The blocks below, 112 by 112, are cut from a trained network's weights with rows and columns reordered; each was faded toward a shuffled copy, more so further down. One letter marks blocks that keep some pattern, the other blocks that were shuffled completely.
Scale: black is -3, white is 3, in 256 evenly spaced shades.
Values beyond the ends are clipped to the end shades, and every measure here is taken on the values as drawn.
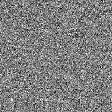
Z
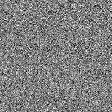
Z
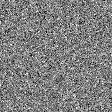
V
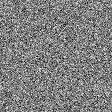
V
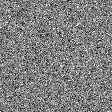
V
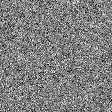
V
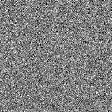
Z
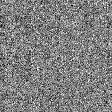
Z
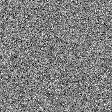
V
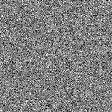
Z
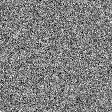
V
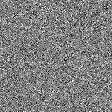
Z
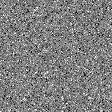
Z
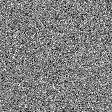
V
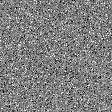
V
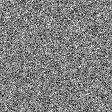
V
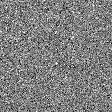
V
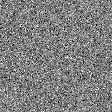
Z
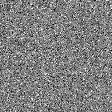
Z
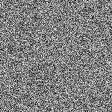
Z
